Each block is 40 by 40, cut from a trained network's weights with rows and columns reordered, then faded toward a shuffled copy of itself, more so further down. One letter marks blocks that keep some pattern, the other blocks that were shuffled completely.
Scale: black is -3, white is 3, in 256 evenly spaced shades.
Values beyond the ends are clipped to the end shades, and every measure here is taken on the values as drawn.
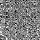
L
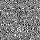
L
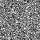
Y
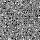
Y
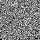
Y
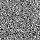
Y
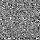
L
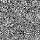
L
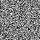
Y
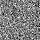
Y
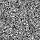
Y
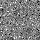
Y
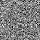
L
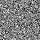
Y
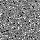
Y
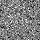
Y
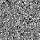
L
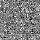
L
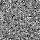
Y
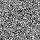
Y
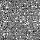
L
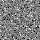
Y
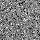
Y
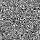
L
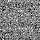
L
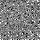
L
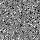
Y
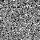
L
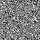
L
